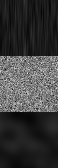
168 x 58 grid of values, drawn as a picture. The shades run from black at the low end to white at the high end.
It is made of 3 by 1 panels. Panel 1,1: very low, streaked downward, faint in contrast. Panel 2,1: middling, fine-grained, strong in contrast. Panel 3,1: very low, smooth, faint in contrast.
